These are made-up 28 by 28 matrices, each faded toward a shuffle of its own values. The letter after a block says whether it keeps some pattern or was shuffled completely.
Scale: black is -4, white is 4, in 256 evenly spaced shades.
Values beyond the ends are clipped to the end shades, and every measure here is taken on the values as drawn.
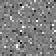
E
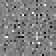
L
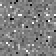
E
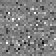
L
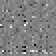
L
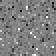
E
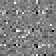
L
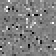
E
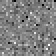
E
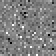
E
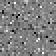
E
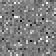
E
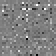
L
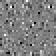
L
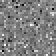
E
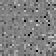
L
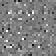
L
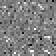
E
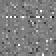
L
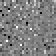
E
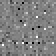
L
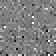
L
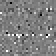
L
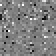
L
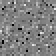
E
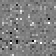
L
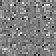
L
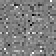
L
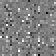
L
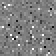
E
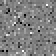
E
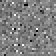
E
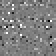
L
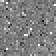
E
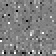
L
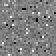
E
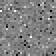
E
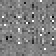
L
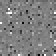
L
